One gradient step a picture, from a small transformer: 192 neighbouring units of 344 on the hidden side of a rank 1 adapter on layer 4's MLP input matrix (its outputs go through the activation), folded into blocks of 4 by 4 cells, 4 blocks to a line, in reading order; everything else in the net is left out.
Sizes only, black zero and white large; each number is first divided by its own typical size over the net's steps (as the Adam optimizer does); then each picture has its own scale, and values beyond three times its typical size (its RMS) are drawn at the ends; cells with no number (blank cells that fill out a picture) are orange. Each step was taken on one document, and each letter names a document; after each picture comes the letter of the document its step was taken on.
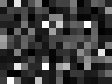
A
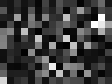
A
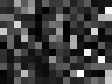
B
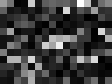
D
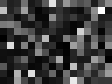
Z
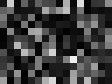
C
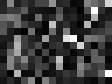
D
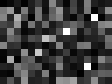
B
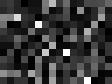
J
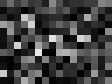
C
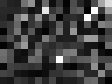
C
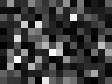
C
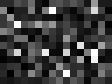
D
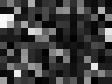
C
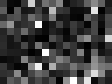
J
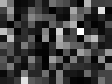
B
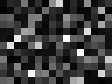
Z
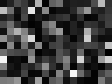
A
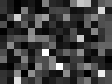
Z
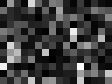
D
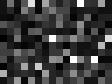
D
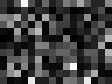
C
